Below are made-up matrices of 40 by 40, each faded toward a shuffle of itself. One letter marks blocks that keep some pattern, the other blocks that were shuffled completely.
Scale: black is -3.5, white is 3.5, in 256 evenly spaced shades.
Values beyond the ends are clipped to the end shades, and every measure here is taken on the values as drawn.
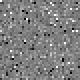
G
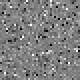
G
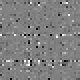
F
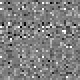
F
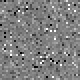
G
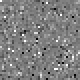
G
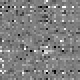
F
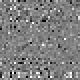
F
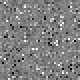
G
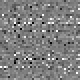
F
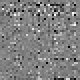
F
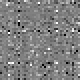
F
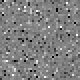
G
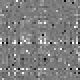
F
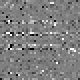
F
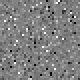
G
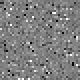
G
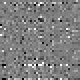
F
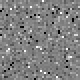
G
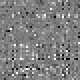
F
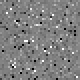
G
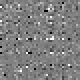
F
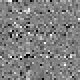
F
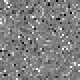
G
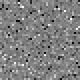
G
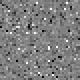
G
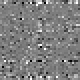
F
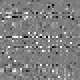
F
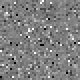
G
